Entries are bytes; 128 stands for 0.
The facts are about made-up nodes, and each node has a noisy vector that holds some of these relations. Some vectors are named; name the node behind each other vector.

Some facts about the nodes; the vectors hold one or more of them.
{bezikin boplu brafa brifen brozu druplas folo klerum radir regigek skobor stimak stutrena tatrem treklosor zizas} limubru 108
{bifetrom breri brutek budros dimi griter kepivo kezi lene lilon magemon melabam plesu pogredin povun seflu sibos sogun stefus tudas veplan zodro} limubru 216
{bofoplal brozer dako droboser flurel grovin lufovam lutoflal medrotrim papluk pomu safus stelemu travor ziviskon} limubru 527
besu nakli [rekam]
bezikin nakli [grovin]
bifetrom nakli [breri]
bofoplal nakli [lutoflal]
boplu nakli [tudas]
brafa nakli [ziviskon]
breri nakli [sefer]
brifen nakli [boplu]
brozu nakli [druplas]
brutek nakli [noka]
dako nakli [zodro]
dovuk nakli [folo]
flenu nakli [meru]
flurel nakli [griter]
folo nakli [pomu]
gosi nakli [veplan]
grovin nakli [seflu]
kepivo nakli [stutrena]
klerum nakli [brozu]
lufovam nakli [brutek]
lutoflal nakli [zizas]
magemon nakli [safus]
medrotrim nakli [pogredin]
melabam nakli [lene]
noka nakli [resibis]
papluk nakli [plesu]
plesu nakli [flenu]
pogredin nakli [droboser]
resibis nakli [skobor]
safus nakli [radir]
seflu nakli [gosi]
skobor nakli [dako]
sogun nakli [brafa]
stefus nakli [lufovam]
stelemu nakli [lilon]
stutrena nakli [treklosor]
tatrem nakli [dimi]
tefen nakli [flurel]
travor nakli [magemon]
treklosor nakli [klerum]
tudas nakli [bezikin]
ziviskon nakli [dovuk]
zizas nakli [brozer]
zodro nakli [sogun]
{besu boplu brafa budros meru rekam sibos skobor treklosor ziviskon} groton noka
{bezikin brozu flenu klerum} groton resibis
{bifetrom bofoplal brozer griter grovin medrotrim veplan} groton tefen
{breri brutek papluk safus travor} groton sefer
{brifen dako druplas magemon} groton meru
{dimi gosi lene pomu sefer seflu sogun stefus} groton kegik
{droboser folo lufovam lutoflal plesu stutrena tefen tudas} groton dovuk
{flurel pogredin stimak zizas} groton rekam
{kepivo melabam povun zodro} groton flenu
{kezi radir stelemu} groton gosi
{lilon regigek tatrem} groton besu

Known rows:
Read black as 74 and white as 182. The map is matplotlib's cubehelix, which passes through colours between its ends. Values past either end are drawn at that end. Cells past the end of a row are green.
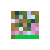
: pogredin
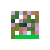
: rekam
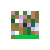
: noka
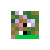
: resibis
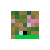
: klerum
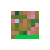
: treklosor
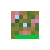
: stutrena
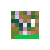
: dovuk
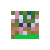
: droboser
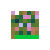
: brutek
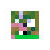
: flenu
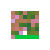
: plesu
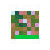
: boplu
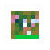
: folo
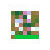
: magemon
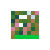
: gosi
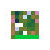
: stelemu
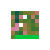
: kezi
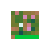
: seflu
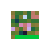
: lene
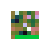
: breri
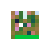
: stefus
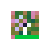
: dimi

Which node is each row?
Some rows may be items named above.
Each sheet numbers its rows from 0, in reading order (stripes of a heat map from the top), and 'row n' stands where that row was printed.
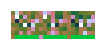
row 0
bifetrom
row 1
grovin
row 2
folo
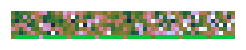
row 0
sogun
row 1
papluk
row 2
bofoplal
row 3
plesu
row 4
pomu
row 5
pogredin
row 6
magemon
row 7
medrotrim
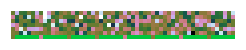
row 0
safus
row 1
veplan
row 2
kegik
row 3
bifetrom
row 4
tudas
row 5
skobor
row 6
zodro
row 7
travor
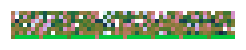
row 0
bifetrom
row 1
radir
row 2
kezi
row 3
tefen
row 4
brifen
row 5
lufovam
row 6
brutek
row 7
sefer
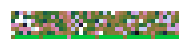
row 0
meru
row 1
sogun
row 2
dimi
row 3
besu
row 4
dako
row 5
druplas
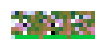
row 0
tatrem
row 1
resibis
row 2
lilon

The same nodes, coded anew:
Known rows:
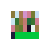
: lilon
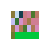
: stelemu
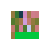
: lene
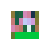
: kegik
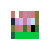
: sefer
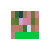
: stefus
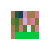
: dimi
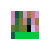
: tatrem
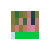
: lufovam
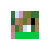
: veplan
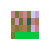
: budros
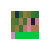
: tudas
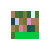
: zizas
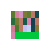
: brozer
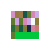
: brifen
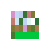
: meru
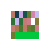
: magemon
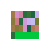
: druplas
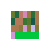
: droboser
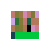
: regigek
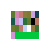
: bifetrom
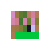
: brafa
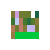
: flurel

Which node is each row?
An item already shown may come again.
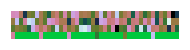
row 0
dako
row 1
stefus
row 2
medrotrim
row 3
breri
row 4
kezi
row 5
dovuk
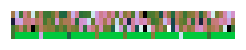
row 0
breri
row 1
folo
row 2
druplas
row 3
noka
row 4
gosi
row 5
seflu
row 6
lufovam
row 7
papluk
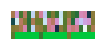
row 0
pogredin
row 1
rekam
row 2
kegik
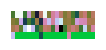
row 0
tefen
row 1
sefer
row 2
stefus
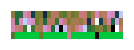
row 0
kegik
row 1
radir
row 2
plesu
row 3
besu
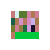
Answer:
brutek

